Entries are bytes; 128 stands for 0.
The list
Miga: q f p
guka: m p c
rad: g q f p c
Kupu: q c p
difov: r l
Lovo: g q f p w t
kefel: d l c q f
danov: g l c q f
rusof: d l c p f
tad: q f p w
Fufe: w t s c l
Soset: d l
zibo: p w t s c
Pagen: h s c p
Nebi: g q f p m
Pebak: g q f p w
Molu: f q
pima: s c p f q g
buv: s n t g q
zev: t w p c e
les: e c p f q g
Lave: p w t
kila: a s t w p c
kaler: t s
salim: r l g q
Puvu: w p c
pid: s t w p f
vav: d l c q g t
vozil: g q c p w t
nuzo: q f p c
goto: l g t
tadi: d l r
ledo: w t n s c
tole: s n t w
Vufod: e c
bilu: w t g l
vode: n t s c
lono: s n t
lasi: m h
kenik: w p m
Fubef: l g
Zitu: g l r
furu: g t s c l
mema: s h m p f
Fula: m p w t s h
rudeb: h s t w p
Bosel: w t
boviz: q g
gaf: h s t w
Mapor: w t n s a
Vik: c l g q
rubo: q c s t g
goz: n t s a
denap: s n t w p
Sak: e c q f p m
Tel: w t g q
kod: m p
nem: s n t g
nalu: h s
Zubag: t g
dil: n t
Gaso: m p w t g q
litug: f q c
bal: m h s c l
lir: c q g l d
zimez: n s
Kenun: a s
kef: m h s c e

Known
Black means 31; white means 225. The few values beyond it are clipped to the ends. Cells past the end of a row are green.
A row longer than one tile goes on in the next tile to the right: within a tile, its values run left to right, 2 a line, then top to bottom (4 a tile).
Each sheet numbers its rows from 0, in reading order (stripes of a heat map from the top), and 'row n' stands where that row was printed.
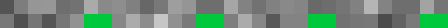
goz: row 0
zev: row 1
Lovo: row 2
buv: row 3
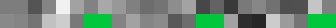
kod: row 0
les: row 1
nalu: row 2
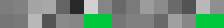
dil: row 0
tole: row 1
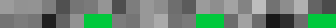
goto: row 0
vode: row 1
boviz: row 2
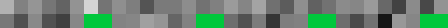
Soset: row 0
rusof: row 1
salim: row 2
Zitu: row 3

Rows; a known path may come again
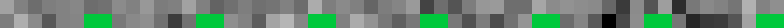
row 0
Lovo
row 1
lir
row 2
rudeb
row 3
rad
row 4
goz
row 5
Fubef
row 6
Kenun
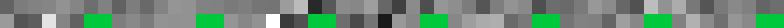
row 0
kef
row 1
kila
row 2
Vufod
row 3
Zitu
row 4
nuzo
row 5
tole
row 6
tad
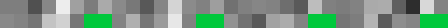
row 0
kod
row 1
kenik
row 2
gaf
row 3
dil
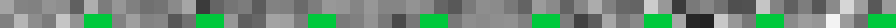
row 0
Bosel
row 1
les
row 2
mema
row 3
vav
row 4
ledo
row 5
kaler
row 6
nalu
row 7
guka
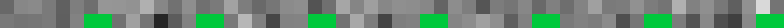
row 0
furu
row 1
Zubag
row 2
Pebak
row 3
Tel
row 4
rusof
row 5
rubo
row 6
Soset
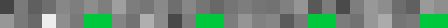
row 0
Pagen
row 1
kefel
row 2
pima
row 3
vode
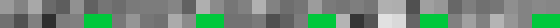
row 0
salim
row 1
denap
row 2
buv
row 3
lasi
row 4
zibo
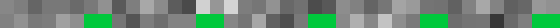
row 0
pid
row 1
lono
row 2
Molu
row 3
zev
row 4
nem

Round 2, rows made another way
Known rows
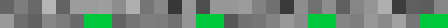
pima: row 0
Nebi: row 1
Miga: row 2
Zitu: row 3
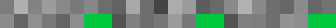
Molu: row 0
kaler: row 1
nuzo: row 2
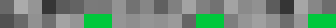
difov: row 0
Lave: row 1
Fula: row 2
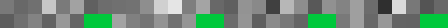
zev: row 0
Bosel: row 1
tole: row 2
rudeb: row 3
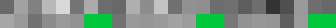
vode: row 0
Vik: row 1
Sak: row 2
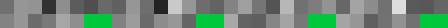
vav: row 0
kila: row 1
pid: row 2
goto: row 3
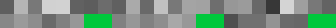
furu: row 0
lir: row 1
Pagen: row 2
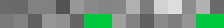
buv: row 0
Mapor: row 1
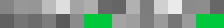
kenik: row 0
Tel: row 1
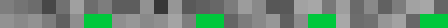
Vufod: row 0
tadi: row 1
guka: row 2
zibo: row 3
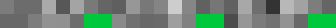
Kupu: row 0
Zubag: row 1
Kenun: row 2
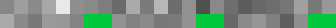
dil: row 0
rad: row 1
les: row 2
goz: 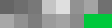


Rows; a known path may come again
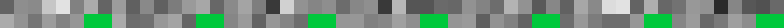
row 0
bilu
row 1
zibo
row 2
zimez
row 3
Soset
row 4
denap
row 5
Fufe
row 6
vav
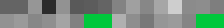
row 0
tadi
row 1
dil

